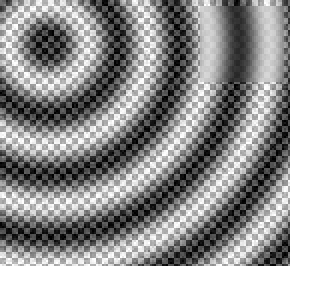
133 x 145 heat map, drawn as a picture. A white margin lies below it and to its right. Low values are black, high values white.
No single row or column stands out from its neighbours. Rings spread out from the top left. The top right is the smoothest part. On average the colour sits 50% of the way up the scale. In the top right lies a patch that is calmer than the rest.
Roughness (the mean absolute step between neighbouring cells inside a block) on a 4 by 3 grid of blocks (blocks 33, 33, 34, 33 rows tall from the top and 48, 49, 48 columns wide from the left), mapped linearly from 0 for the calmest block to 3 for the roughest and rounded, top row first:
3 3 0 | 3 3 2 | 3 3 3 | 3 3 3
